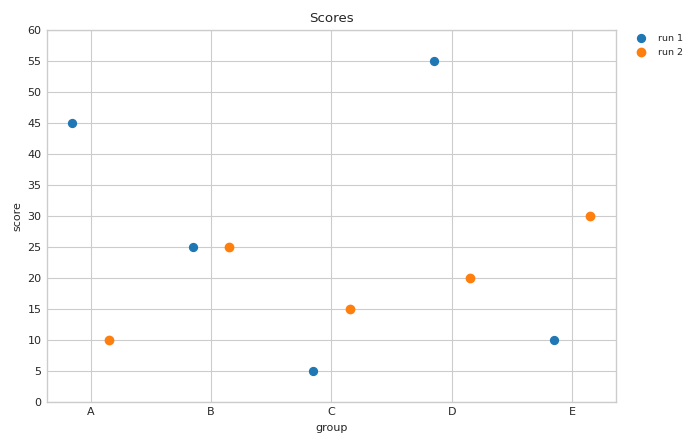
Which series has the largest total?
run 1
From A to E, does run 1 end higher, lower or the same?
lower
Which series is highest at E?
run 2
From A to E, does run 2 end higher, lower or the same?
higher
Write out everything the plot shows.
Title: Scores
x-axis: group, ticks A B C D E
y-axis: score, ticks 0 5 10 15 20 25 30 35 40 45 50 55 60
Legend: run 1, run 2
Values:
run 1: 45 25 5 55 10
run 2: 10 25 15 20 30
